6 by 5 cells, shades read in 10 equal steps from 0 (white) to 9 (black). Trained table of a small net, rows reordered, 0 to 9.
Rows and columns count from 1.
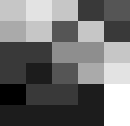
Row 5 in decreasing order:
9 8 7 7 0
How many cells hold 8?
6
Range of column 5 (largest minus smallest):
7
